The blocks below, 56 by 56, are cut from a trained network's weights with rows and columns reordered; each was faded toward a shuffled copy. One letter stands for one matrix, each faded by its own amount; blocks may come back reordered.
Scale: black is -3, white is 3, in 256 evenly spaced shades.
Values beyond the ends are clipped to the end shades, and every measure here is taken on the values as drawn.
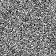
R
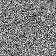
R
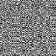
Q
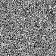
R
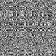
Q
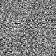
Q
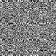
Q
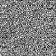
Q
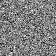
R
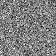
R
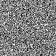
R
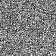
R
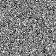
R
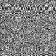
Q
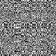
Q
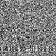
Q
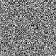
Q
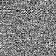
Q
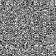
Q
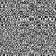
Q
